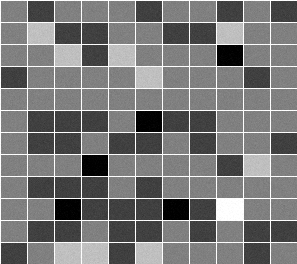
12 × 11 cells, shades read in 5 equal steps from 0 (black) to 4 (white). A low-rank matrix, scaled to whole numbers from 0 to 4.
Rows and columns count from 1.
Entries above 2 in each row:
0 2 2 1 0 0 0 1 0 1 0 3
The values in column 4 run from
0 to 3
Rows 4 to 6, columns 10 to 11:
1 2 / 2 2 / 2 2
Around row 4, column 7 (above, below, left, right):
2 2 3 2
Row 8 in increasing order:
0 1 2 2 2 2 2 2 2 2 3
